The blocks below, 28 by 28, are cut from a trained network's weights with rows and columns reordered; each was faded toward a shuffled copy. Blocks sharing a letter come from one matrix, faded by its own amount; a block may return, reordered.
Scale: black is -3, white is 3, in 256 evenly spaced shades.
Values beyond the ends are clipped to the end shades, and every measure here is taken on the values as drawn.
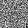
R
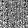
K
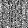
K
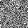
R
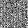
K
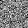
R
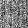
K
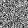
R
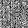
K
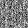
K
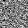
R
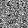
R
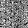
K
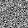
R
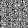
K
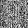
K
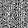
K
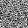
R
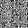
K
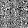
K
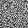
R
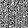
K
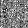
K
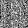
K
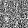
K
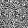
R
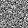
R
